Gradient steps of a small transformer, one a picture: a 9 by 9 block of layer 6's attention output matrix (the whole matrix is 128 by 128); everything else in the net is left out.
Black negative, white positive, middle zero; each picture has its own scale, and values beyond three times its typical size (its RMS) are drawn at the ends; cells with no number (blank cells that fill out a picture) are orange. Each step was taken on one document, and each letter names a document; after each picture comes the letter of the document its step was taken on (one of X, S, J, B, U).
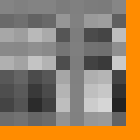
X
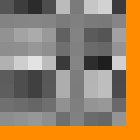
X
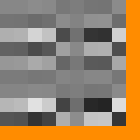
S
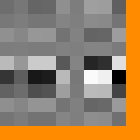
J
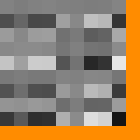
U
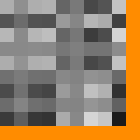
U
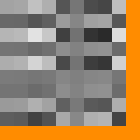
S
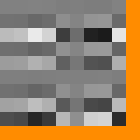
S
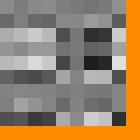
U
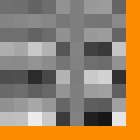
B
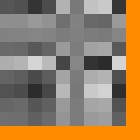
X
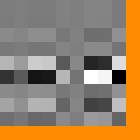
J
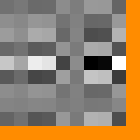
J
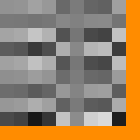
S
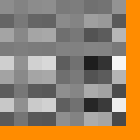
U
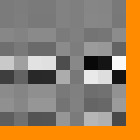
J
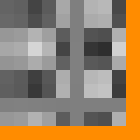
X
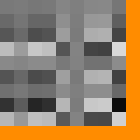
B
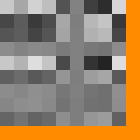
B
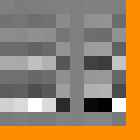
U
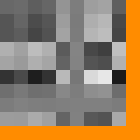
B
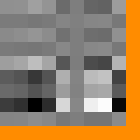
X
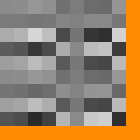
S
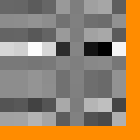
B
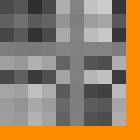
B
